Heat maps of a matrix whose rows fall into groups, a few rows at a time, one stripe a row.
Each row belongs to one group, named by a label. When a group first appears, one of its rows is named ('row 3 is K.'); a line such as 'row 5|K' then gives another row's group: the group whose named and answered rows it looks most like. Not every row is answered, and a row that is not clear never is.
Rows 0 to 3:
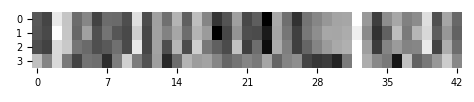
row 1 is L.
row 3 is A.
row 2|L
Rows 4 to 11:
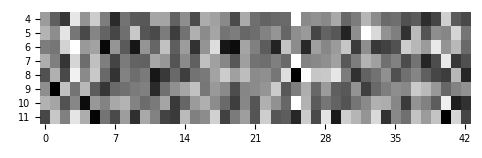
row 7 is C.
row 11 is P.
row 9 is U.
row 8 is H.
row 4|C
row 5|A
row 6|L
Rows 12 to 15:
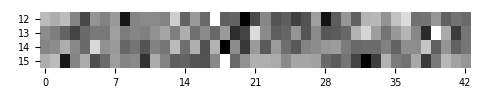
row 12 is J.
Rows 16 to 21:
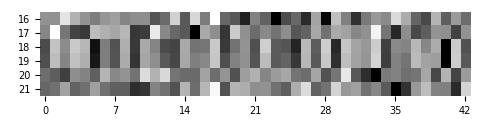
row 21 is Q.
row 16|J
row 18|P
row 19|P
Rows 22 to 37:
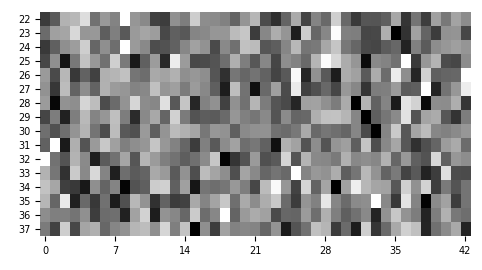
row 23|H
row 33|C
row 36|U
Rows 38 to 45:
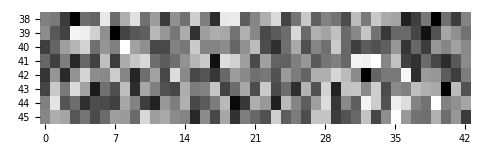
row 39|C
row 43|P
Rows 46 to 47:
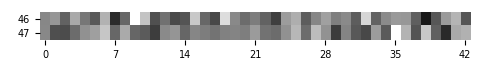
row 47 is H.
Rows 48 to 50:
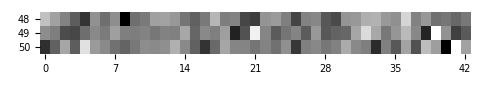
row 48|J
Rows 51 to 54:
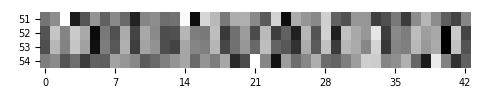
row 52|P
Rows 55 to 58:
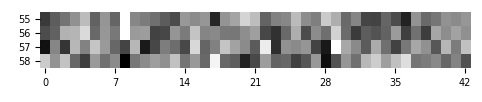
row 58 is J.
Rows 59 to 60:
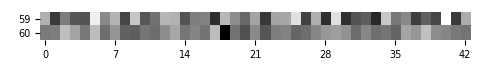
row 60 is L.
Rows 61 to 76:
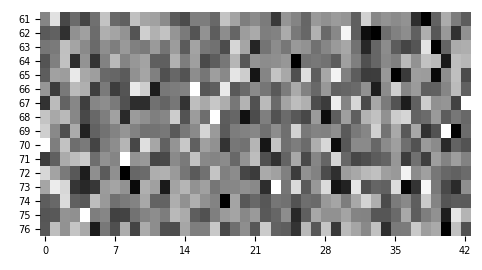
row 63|H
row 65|H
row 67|Q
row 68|J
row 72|J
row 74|L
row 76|P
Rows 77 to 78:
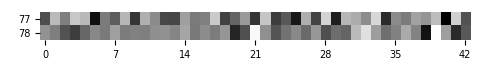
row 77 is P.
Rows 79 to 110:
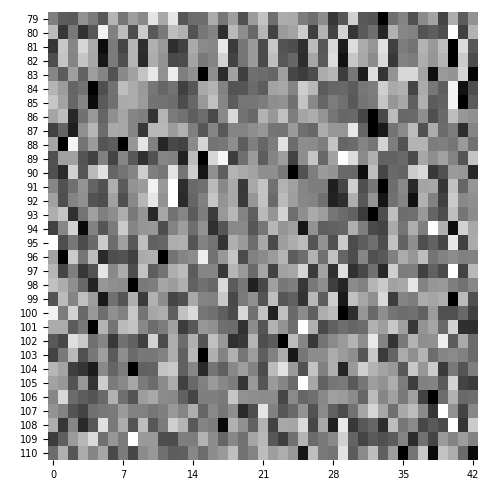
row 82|P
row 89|Q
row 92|A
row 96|U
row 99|P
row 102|L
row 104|J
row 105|C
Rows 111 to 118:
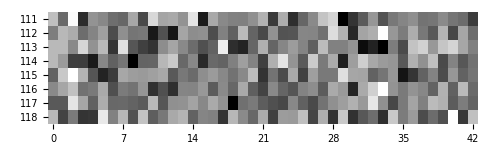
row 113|L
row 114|J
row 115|H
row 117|L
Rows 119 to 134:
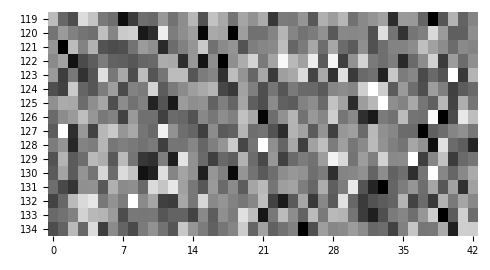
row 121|U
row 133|H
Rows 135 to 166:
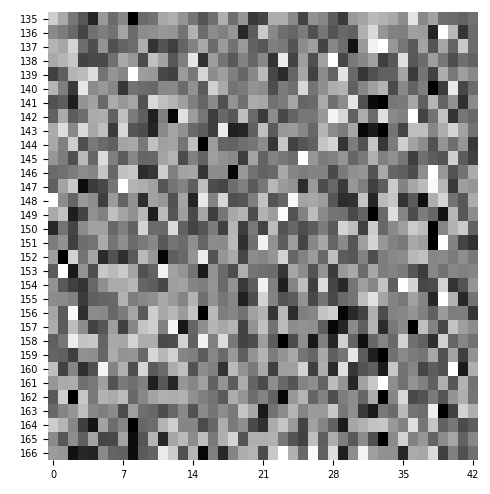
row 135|J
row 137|A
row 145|C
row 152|U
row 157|A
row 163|H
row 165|U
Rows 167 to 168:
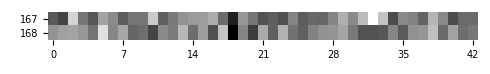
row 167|L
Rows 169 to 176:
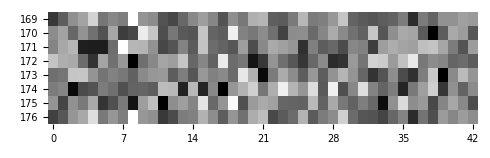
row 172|J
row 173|H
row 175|U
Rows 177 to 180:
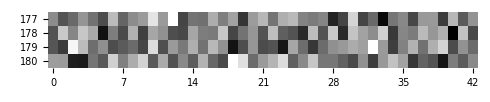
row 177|A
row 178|P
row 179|L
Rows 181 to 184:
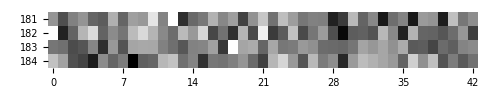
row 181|A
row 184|J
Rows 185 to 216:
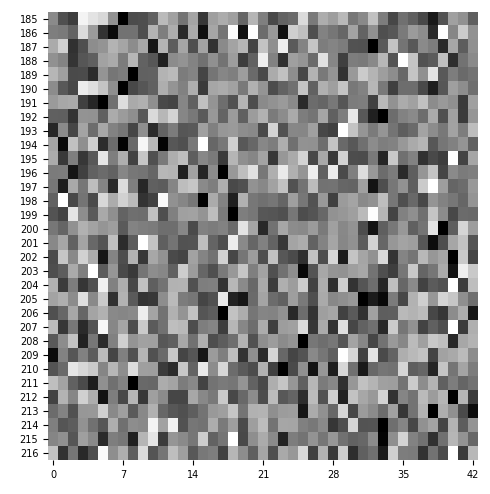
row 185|C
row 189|J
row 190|C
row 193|Q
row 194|U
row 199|L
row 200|H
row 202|P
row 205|L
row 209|Q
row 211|J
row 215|U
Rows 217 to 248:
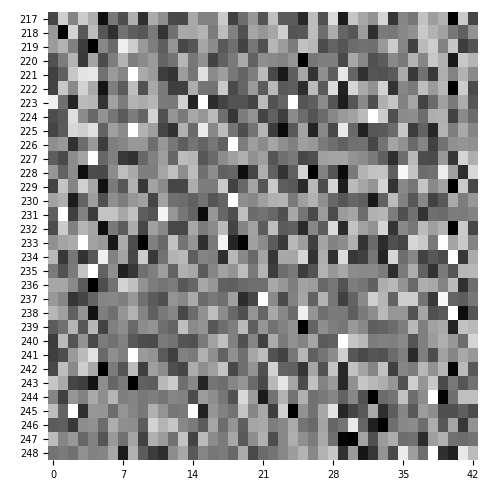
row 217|P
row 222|P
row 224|L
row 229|P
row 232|P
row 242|P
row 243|J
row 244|H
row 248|H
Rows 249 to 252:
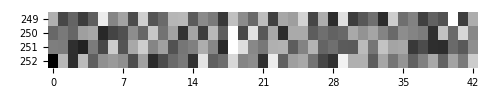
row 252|Q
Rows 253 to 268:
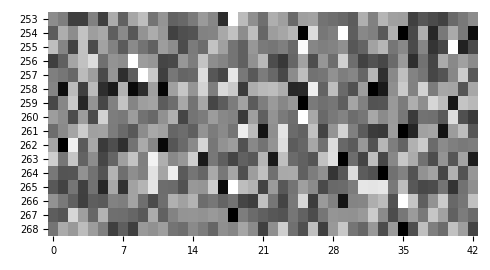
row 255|C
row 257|U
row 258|U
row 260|C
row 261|H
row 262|U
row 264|A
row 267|L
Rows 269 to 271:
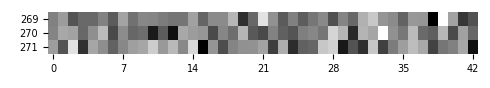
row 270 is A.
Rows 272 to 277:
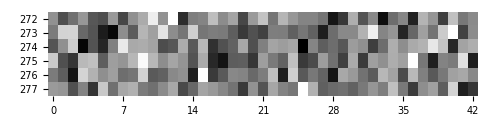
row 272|A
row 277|C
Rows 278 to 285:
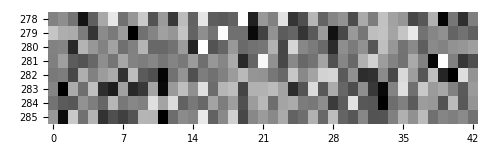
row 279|J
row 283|U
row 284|A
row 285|U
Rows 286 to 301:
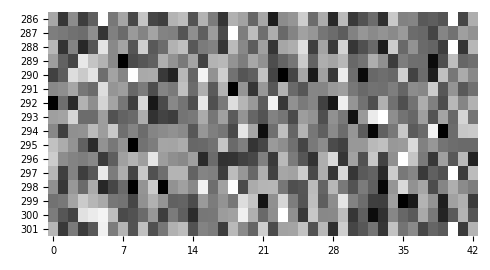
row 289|C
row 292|Q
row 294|H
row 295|J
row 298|U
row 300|H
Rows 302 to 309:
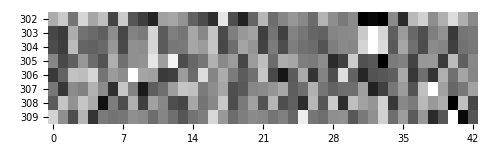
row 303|L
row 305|A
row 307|U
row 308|P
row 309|C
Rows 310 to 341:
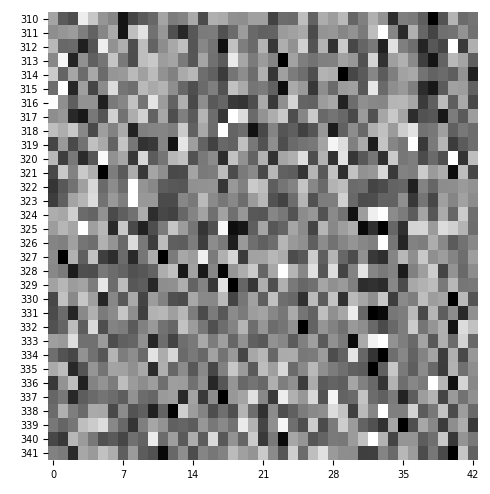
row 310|C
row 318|J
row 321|P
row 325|L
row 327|U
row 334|A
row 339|H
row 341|H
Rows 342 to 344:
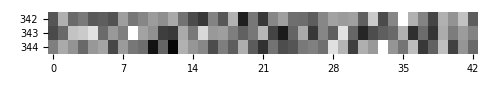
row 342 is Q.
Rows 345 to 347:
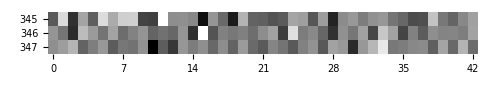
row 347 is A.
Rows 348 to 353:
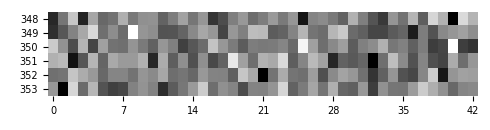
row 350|C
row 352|H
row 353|U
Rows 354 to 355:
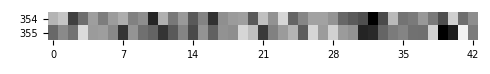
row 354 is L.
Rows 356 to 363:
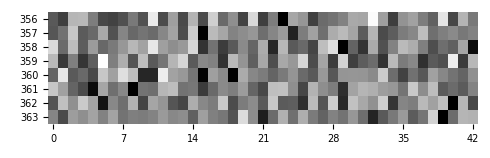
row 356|L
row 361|J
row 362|P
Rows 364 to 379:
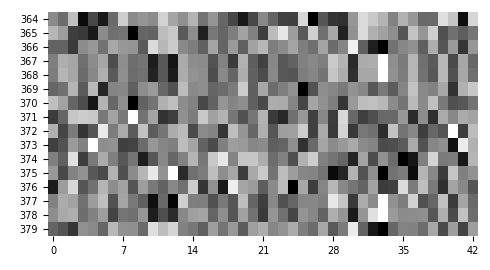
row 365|J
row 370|J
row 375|A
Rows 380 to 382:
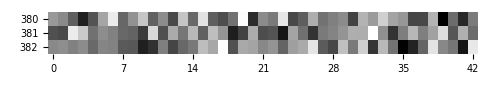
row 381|L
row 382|Q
